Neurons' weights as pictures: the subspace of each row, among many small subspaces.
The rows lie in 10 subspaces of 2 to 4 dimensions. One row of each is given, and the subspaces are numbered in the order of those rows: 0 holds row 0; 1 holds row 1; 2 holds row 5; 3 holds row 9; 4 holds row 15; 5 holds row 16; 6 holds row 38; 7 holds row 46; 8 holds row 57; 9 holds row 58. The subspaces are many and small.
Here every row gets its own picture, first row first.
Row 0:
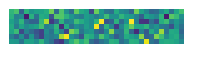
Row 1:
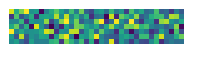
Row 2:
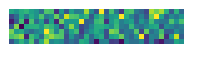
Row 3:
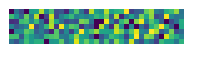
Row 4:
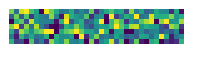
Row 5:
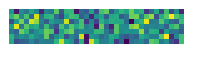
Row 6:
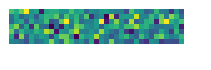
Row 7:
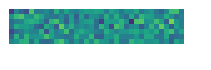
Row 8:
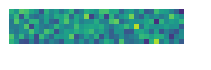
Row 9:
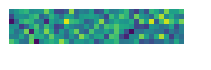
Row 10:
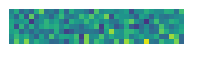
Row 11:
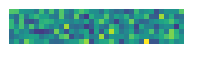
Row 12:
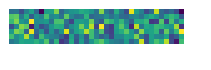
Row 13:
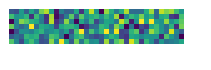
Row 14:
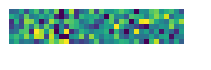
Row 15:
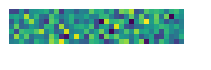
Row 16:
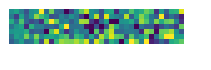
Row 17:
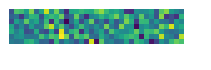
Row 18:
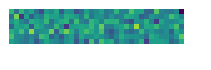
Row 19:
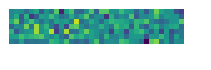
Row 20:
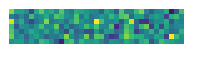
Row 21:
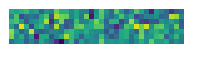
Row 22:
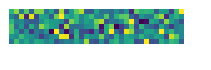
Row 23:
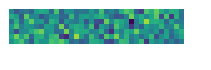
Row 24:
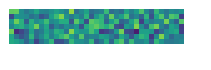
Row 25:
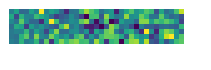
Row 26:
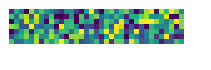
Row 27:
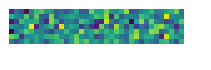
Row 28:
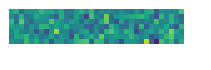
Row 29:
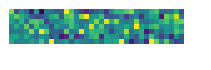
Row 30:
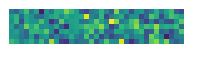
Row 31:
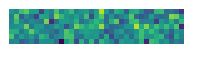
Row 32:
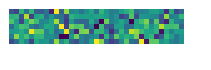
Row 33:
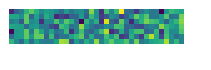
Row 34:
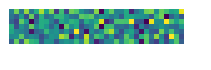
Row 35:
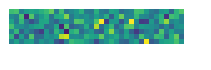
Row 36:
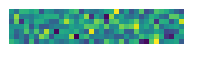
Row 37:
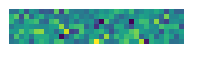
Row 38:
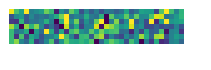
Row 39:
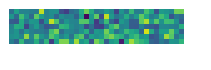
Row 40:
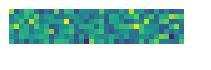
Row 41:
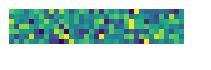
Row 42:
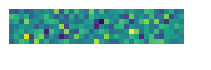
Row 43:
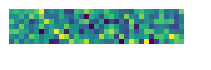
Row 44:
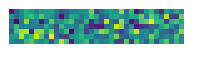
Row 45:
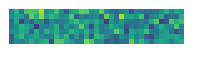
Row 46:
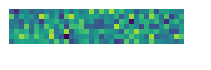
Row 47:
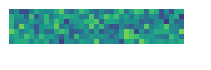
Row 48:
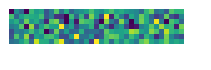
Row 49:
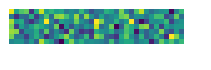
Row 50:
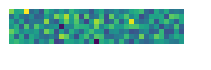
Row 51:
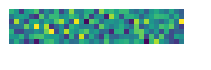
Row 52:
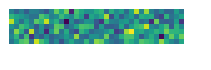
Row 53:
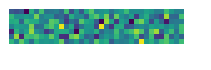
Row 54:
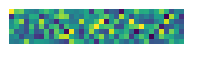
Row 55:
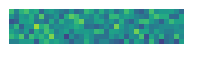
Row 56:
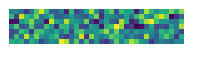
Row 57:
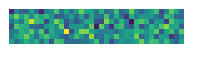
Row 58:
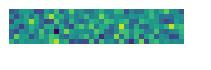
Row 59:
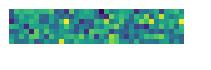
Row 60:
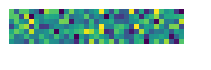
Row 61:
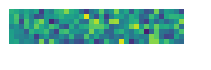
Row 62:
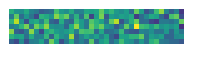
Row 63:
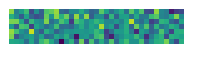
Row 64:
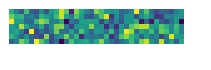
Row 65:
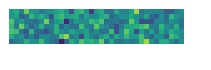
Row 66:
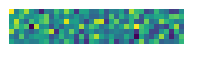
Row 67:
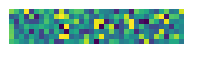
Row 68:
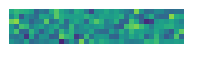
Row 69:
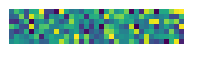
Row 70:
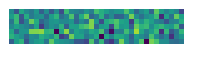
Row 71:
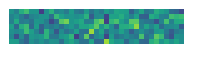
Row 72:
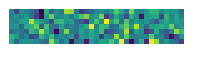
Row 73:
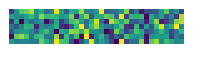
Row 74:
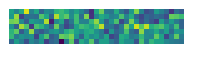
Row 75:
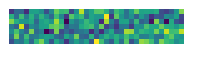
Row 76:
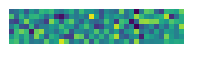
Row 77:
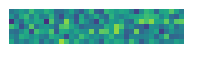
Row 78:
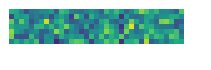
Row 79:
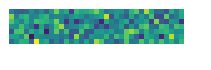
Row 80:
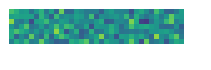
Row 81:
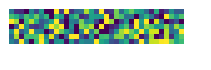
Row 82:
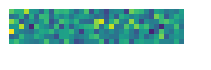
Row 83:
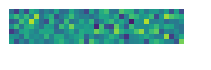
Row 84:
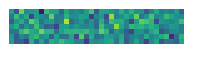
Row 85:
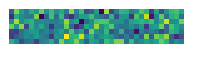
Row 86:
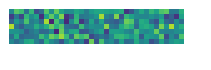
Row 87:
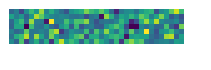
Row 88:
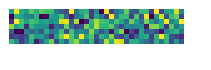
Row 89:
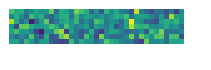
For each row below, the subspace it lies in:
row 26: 6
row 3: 2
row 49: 8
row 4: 1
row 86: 9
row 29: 9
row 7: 8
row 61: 5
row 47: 8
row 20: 8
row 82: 2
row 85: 7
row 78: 9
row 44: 7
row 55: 7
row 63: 8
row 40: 2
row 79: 3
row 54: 7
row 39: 5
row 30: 5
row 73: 9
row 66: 2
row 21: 0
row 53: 1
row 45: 9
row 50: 6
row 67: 6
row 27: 2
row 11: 4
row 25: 5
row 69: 8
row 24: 7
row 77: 6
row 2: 7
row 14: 3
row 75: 6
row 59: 7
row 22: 6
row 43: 9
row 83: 2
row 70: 4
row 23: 4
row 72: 9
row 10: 1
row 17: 9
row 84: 1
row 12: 8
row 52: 3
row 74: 0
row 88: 7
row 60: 8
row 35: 0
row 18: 6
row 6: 1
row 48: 6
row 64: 3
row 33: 7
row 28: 4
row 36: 4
